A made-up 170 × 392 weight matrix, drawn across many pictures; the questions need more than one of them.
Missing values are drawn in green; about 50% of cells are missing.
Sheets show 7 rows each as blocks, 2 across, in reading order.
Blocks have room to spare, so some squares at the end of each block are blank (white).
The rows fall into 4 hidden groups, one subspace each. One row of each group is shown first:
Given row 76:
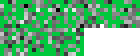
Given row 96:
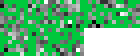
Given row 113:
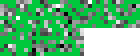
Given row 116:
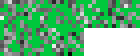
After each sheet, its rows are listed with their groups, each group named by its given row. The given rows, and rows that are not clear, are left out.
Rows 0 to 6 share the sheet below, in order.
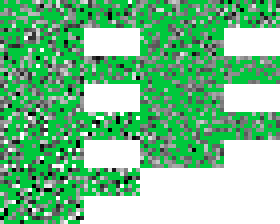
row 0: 76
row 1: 113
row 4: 113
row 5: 116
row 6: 76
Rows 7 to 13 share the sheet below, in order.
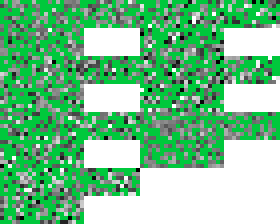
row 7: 76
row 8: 116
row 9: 76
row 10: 116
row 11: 116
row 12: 113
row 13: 116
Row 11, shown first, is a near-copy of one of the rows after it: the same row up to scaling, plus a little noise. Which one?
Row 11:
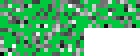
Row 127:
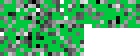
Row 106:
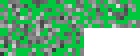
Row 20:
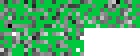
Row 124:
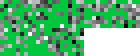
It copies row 106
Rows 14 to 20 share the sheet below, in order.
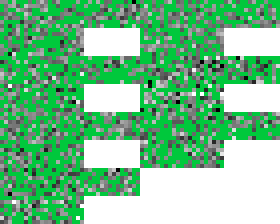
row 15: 113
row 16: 96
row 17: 116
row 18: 96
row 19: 116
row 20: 116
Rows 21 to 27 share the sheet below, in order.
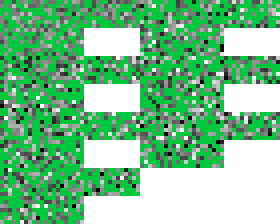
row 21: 116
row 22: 76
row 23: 96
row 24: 96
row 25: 113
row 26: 116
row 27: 96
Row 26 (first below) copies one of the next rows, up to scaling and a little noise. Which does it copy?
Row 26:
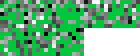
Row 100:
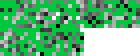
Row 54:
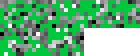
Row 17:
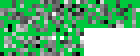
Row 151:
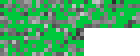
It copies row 151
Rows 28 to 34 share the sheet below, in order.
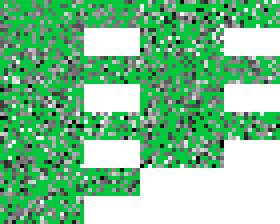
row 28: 113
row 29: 96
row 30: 116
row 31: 116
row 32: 76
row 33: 116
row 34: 113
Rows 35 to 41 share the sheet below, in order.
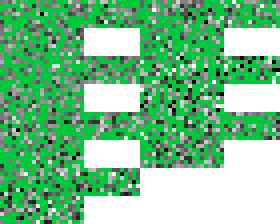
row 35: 76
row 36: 96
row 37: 113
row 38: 113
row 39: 113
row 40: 76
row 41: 96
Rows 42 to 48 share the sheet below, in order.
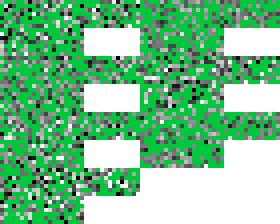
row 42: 116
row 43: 113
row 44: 116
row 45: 116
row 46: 113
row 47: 76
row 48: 113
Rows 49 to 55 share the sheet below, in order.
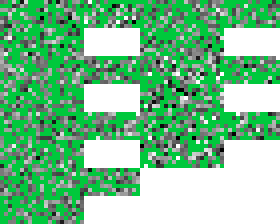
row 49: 113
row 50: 76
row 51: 116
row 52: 96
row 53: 116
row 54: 116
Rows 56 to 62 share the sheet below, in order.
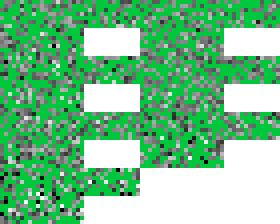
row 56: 113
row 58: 76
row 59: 116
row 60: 76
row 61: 116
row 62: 96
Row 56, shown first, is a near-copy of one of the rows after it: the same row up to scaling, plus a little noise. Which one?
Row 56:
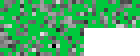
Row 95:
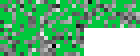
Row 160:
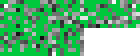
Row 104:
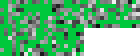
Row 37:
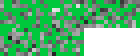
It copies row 95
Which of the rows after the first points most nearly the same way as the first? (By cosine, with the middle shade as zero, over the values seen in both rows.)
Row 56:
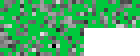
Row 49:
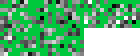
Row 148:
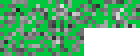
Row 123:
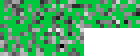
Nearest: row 148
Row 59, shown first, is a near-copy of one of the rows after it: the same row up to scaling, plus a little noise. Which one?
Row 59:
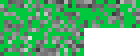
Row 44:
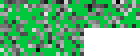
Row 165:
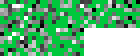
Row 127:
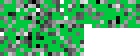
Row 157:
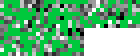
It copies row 44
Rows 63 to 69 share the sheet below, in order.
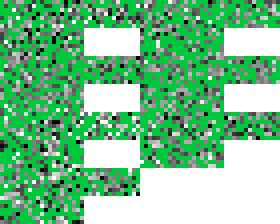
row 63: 96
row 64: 113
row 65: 76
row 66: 113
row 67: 113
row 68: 76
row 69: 113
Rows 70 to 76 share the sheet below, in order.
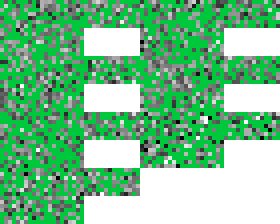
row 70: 116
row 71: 96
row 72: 76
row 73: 113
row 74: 96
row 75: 116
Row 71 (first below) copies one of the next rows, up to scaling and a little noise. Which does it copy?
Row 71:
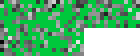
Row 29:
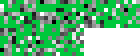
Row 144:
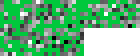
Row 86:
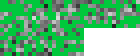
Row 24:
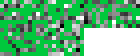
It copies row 24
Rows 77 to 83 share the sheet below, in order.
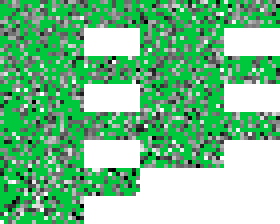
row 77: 76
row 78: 76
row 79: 113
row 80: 76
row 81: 116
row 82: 76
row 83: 116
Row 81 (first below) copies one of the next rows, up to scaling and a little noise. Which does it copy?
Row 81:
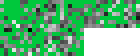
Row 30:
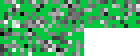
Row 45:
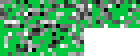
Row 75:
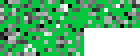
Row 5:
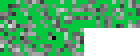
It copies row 30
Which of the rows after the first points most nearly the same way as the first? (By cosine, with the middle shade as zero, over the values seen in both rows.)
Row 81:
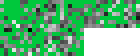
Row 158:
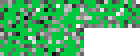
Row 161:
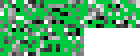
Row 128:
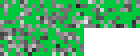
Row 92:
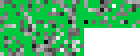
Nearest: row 161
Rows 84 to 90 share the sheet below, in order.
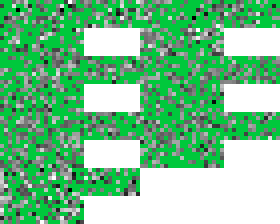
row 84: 116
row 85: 113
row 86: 96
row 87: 116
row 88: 113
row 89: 116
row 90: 113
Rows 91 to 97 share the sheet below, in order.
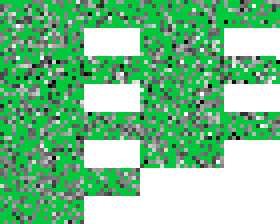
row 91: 76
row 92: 113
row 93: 76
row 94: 116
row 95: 113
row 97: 116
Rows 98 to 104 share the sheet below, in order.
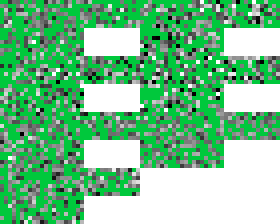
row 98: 96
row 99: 116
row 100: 116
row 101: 76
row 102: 76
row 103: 113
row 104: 113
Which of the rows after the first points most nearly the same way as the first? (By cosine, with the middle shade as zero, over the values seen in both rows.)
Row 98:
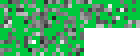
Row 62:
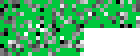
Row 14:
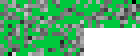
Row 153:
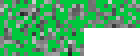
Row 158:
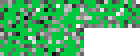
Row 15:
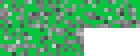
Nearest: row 14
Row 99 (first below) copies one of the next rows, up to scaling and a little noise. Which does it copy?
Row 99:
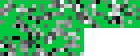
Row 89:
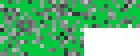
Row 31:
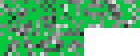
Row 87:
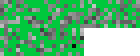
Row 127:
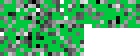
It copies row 127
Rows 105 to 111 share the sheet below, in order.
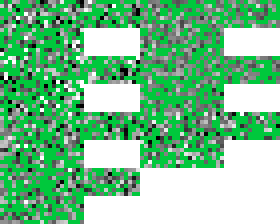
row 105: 113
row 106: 116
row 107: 96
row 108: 116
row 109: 113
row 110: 76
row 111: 113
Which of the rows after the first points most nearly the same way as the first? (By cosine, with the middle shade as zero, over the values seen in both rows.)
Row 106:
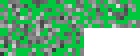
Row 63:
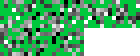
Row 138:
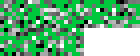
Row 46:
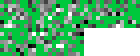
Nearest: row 63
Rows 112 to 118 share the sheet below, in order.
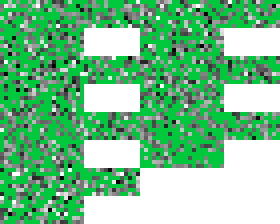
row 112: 96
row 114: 113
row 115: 76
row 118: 116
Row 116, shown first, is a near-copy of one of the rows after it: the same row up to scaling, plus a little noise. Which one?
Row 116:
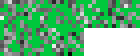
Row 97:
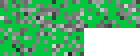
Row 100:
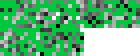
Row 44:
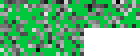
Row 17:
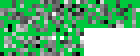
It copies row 97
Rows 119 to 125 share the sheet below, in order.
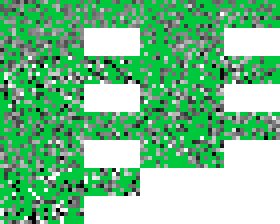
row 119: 76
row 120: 76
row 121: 96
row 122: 76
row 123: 113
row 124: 116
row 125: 113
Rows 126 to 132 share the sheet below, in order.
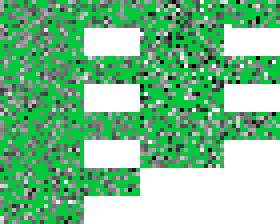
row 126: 76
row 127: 116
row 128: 113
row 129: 113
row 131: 96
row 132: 96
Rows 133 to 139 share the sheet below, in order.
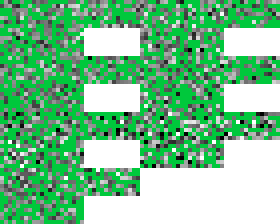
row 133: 116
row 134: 76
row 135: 76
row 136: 96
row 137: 96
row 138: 113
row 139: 116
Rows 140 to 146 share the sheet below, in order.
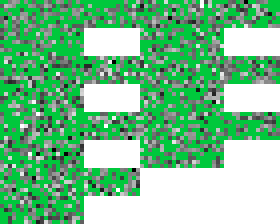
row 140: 113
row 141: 116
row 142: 113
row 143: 96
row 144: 96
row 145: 116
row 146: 96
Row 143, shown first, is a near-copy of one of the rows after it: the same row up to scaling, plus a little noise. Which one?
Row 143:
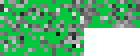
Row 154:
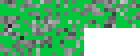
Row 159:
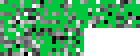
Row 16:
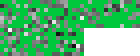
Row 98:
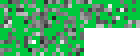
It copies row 16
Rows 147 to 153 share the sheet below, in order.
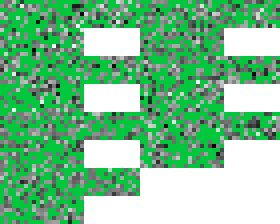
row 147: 113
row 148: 116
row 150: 96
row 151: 116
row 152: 116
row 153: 116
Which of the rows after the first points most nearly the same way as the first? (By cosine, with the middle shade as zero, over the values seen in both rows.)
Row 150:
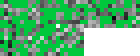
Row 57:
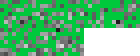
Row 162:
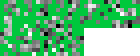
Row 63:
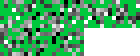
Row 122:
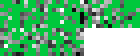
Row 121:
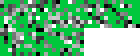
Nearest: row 57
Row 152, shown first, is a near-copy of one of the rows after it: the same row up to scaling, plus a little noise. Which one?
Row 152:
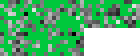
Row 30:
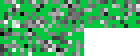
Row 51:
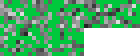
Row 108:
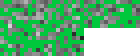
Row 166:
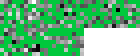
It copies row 51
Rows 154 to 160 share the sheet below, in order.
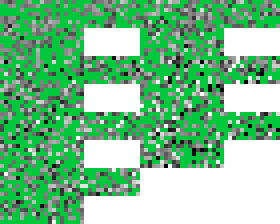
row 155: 76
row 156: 113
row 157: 116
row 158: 76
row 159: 96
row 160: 113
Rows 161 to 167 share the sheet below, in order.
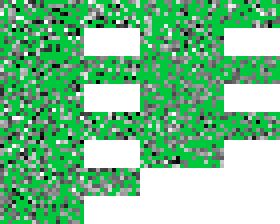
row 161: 113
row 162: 116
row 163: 113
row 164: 76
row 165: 116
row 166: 116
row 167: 76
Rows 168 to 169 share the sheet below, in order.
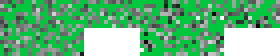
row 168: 76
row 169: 76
